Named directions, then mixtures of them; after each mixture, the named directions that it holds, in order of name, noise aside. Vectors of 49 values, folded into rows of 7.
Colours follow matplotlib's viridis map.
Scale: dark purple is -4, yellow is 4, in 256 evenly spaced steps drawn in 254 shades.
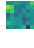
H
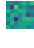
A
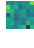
A, H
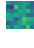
A, H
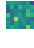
A, H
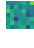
A, H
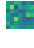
A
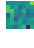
A, H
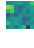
H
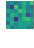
A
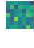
A, H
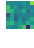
A, H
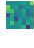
A, H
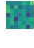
A, H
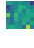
A, H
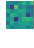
A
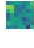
H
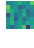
A, H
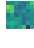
H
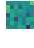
A, H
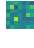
A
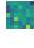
A, H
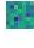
A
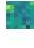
H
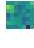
H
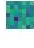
A, H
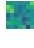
H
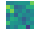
H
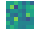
A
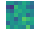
A, H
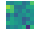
H
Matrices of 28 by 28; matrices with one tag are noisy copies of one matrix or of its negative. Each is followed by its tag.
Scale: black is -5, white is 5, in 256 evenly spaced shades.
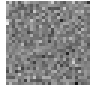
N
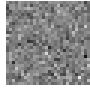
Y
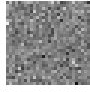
N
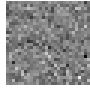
Y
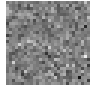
Y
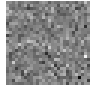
Y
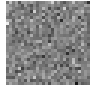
N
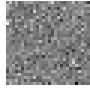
N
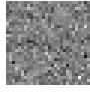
Y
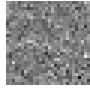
Y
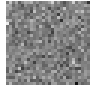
N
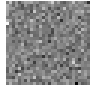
N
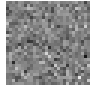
Y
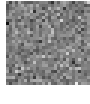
N
